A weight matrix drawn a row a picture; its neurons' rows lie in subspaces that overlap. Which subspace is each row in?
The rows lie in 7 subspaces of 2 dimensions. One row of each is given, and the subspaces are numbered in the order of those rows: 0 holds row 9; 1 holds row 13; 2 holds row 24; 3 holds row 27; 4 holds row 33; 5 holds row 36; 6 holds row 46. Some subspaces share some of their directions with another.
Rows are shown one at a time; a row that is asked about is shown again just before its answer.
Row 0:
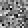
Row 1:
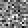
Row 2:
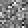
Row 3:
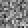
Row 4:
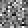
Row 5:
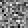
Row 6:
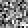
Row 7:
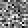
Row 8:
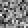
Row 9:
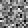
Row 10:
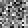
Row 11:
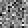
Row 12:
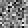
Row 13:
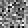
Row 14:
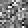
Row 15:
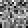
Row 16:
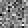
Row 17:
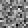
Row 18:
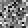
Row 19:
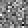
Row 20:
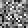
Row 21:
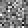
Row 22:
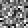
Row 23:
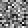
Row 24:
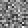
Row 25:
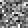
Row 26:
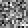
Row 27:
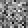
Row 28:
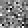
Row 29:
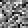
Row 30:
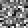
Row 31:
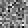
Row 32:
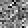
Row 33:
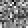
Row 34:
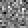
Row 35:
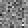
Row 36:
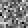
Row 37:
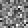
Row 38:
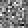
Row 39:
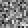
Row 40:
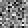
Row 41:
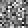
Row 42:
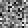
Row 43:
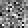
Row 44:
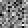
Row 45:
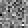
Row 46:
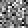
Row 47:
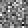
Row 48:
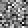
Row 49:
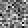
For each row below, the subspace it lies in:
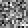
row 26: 5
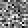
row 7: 2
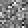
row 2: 4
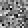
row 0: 6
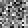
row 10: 3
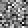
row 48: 2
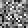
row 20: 3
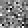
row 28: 6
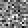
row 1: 2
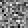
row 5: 1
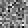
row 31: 1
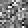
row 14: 4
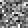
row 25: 1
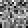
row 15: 4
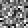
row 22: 0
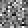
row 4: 0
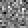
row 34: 6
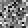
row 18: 5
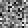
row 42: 0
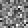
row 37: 0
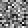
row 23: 2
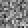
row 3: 5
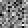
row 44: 1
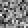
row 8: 5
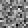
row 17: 0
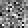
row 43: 6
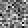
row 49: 2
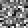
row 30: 0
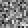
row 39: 5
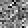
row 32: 4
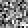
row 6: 5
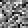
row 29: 1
